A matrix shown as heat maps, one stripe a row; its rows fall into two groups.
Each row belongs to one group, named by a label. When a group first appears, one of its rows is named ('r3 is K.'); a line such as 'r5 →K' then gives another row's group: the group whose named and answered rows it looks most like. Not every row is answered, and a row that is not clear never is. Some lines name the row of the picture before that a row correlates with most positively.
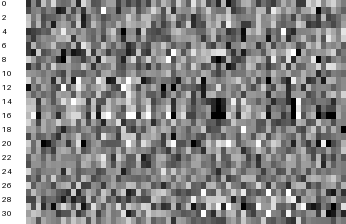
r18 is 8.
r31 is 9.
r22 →8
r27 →8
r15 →9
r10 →9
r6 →8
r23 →8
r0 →8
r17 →9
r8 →9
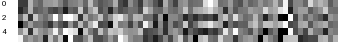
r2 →9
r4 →9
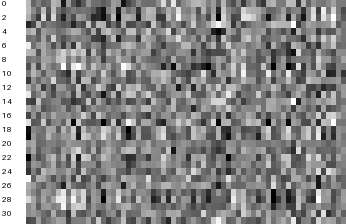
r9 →9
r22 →8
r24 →8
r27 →9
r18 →8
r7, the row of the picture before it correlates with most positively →4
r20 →9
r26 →9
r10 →8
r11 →8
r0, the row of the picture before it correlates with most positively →1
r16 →8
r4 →9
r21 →9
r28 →9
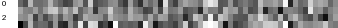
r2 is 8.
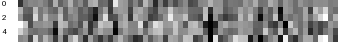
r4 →9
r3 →9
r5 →8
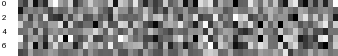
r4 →8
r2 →8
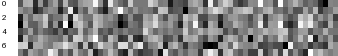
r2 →8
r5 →8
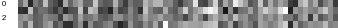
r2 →8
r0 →8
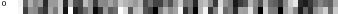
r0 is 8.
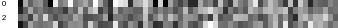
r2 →8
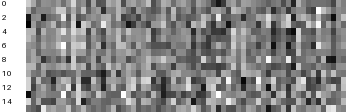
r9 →9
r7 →9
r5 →9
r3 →8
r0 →9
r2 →8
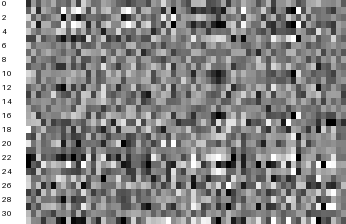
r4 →9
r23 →8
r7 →8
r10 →9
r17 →8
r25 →9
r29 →8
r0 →8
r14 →8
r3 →9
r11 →9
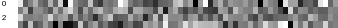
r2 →9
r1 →9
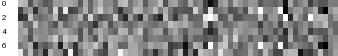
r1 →8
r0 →9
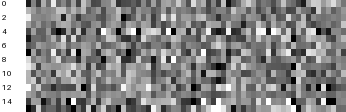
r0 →8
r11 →9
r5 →8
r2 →9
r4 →9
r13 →9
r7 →8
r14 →8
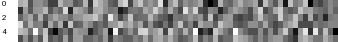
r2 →8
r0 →9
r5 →8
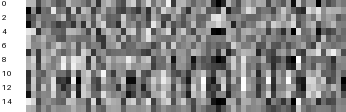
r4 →9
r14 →9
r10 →8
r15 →9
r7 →8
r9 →9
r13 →8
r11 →8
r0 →9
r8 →9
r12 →8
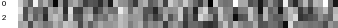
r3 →9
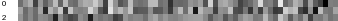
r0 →8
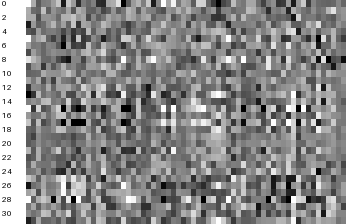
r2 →9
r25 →9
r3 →8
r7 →8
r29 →8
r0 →9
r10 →8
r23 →8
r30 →8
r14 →8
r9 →8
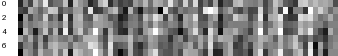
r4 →8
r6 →8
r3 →8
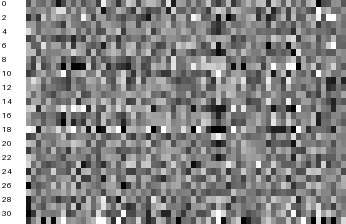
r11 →8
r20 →9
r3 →9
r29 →8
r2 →8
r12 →8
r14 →8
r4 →9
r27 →9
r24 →8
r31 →8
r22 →9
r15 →9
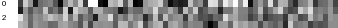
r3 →9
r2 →9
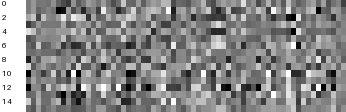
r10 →8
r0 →8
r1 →9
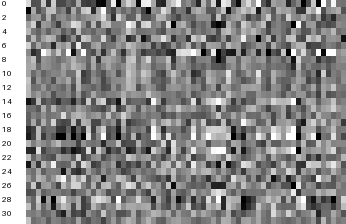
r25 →9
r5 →8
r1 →8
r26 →9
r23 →8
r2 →8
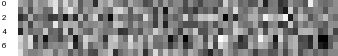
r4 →8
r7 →9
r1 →9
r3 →9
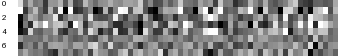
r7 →9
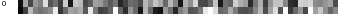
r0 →8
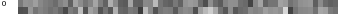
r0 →8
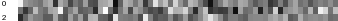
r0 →9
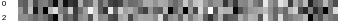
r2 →9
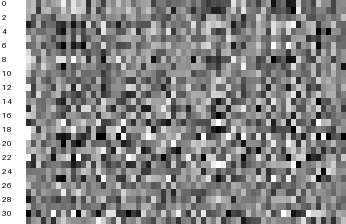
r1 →9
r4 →9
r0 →9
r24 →8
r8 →9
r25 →9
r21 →8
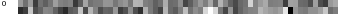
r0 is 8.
